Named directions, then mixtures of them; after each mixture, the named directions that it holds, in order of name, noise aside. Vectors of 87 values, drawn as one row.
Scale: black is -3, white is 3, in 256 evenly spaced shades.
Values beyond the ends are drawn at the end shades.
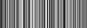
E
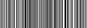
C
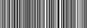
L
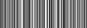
E, L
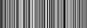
E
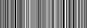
C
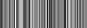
C, E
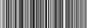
E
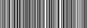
L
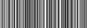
C, L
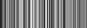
E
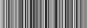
C, E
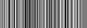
C, L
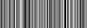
C, E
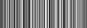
E, L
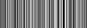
C, E, L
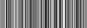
C, E, L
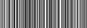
C, L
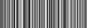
C, E, L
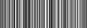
C, E, L
